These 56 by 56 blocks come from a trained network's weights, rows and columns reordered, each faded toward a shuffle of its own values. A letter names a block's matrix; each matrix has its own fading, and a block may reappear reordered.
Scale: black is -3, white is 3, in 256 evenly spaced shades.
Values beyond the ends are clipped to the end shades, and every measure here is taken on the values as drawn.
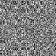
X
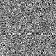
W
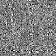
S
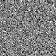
W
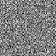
X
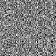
X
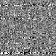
S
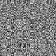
X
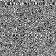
W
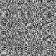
X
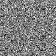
W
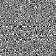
S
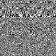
S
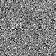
W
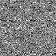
W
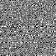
S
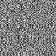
X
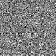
W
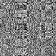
X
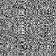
X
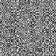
X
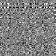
S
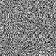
X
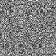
X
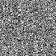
W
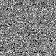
W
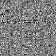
S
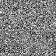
W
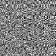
X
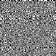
S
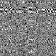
S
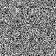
W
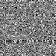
W
